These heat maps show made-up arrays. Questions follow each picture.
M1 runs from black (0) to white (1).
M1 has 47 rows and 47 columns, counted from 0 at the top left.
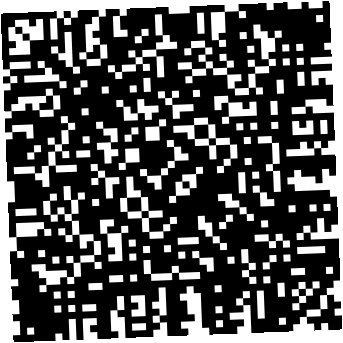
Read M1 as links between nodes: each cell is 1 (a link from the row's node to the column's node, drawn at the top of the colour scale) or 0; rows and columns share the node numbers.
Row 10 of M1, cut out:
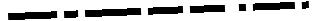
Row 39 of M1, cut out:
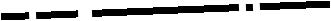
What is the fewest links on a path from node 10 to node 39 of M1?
2
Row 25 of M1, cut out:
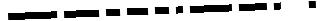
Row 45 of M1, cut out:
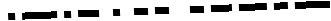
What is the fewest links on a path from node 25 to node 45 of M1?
1
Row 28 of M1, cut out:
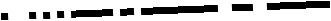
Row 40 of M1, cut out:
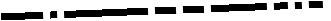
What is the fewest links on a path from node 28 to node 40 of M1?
3
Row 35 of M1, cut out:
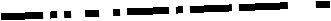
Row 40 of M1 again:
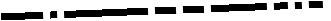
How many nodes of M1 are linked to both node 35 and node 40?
4
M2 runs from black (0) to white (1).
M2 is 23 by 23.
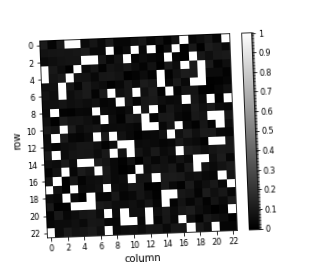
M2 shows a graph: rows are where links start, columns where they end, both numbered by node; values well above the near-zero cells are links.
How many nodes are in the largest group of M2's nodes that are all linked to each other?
3
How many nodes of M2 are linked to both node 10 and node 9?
2
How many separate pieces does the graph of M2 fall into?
1
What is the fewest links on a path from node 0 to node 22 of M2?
1
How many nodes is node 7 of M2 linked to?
4
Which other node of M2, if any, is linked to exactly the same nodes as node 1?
none
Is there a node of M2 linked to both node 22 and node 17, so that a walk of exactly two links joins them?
yes
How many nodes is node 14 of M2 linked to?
4
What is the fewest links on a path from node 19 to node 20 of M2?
4
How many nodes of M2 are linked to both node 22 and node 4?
1
